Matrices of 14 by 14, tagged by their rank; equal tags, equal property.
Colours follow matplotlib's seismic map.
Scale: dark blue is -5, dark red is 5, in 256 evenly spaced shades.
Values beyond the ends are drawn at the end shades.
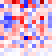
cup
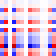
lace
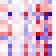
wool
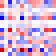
wool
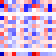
wool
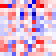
cup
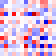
cup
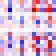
wool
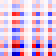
lace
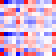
wool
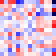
cup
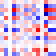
wool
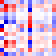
wool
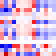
wool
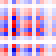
lace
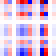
lace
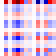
lace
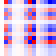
lace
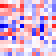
cup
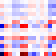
wool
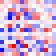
cup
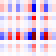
lace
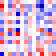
cup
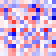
cup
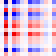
lace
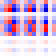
lace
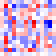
cup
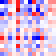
wool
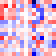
cup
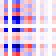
lace
